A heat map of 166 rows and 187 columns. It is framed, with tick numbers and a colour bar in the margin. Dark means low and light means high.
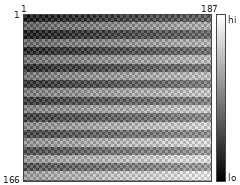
Stripes: horizontal, repeating 10 times. Slope: up to the bottom right. Ninth with the lowest average: top left. Ninth with the highest average: bottom right.
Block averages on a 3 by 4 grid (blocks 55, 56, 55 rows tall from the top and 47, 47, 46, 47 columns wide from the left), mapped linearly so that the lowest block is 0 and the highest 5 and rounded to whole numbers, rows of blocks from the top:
0123
1234
2345
